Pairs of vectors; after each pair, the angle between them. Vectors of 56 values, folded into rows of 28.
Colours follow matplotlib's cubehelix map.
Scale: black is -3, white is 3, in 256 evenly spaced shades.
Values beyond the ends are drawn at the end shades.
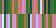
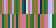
partly opposed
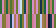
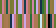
nearly parallel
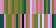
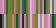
nearly parallel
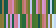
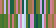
orthogonal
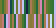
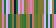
orthogonal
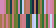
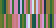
nearly opposite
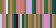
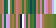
partly opposed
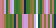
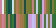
partly aligned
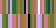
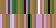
nearly parallel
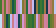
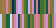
nearly parallel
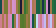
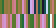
partly aligned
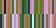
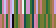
partly opposed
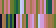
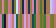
partly opposed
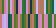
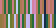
partly opposed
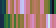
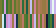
partly opposed
